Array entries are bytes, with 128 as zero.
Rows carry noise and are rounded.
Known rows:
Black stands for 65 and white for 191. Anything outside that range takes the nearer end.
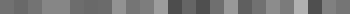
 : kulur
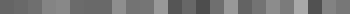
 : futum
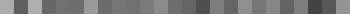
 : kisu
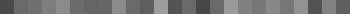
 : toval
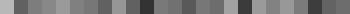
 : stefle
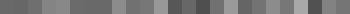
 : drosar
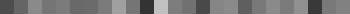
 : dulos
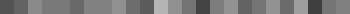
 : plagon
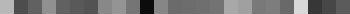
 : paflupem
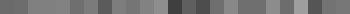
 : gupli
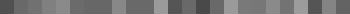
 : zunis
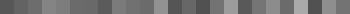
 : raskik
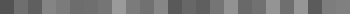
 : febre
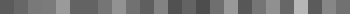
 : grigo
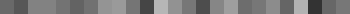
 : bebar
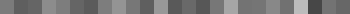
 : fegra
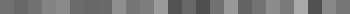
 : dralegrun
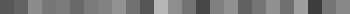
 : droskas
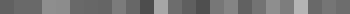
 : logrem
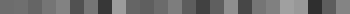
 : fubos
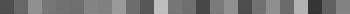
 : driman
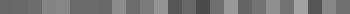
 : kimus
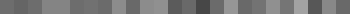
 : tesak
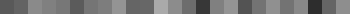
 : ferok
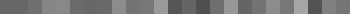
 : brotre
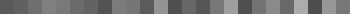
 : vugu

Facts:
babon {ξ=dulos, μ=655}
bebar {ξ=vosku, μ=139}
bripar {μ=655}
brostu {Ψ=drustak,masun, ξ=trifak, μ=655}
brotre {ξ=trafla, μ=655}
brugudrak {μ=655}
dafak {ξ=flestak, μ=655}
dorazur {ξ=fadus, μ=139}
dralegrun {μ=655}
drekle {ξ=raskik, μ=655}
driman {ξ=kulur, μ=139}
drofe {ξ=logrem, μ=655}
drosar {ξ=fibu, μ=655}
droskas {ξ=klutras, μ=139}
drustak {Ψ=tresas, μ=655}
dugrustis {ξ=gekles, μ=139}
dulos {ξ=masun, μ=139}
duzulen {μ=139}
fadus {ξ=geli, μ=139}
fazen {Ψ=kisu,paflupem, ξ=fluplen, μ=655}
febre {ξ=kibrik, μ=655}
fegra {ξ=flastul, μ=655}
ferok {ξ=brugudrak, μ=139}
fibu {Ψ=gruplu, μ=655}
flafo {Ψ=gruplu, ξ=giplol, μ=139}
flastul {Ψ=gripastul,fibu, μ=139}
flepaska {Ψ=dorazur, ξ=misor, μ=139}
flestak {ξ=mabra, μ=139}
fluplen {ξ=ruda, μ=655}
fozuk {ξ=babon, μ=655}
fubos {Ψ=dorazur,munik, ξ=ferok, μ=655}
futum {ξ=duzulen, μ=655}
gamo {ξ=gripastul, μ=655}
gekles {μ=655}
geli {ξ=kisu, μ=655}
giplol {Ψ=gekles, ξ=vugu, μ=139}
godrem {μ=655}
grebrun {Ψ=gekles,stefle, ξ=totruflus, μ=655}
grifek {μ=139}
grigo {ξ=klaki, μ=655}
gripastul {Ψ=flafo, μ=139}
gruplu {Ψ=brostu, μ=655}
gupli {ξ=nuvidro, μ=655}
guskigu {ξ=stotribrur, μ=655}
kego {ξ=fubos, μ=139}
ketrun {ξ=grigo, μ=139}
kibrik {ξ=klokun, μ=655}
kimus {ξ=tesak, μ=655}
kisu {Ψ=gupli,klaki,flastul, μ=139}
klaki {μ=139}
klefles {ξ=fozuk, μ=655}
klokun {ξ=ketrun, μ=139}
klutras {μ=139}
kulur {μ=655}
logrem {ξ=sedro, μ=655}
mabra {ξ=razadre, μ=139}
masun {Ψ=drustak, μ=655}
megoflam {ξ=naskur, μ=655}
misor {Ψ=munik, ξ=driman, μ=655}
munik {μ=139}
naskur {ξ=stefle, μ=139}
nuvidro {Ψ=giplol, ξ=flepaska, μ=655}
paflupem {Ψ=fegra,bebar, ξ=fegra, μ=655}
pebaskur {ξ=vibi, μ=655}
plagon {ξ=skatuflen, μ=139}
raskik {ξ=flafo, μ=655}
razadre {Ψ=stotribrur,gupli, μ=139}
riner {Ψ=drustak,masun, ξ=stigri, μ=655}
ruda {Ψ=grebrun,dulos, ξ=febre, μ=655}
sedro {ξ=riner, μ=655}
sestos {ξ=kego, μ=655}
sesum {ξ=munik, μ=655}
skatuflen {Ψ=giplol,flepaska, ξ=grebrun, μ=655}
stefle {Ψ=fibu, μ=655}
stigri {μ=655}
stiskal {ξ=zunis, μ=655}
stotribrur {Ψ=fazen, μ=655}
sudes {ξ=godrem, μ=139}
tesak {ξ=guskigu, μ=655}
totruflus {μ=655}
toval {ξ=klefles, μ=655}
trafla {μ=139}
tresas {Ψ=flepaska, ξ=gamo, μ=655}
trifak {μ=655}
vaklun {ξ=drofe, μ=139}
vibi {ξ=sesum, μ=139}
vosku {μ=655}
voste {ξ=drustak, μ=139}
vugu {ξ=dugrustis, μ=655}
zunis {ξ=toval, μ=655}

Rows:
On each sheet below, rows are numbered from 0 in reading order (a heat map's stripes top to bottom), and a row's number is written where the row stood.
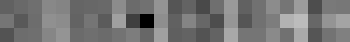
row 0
sestos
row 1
gruplu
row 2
sesum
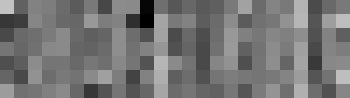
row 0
stotribrur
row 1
flafo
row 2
klefles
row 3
brugudrak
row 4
dugrustis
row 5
gripastul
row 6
riner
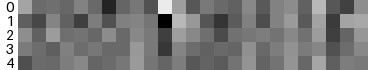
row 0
drustak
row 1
giplol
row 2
razadre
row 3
ruda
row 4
kibrik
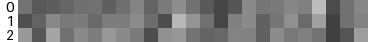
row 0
skatuflen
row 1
vaklun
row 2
flastul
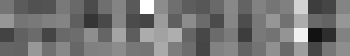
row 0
tresas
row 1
brostu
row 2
flepaska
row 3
klaki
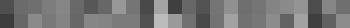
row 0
babon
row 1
vibi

